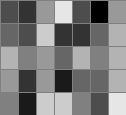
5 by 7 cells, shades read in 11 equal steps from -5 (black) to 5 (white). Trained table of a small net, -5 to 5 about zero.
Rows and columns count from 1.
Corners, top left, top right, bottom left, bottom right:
-2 1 0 4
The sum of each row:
-6 -5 6 -5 4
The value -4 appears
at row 4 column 4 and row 5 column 2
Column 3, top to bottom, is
1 3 1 1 3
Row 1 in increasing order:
-5 -3 -2 -2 1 1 4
